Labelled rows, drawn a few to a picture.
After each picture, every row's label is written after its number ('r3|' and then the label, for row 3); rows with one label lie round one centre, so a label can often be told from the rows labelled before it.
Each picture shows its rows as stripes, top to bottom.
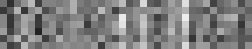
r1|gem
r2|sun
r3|gem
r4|gem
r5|gem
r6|sun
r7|gem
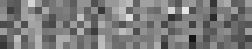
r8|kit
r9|gem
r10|kit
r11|sun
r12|kit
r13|sun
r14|sun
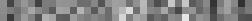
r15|gem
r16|kit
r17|gem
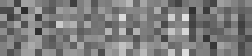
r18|kit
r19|sun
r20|gem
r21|sun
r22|gem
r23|sun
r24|kit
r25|gem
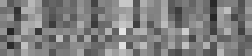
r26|kit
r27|kit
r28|kit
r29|kit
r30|gem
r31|sun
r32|gem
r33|kit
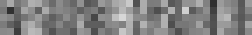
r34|kit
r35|gem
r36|kit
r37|kit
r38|kit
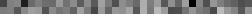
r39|sun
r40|kit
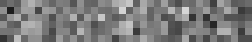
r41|kit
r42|gem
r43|sun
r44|kit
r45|kit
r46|sun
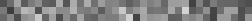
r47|sun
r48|gem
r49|kit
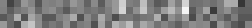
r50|gem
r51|gem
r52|sun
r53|kit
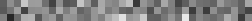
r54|kit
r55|sun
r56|gem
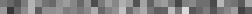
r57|kit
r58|gem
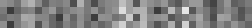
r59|kit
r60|gem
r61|kit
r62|gem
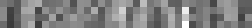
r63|kit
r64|gem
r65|gem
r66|gem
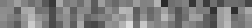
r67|sun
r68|kit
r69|kit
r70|kit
